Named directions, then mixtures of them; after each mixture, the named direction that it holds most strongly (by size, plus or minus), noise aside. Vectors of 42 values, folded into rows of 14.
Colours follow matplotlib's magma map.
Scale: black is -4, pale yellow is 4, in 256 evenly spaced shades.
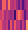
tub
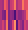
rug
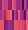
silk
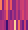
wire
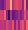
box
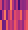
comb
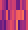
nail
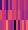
wire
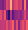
box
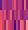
wire
